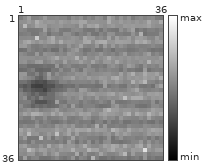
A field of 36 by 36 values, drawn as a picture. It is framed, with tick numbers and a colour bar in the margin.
A single dip lies in the middle left. No single row or column stands out from its neighbours. Horizontal stripes repeat 8 times down the table. The middle left is the ninth with the lowest average.
